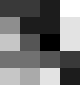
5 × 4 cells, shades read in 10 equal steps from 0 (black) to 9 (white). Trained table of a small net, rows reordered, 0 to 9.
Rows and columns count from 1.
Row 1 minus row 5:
-5 -4 -7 8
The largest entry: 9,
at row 1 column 4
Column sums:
25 16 13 28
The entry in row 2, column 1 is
5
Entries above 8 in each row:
1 0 0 0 0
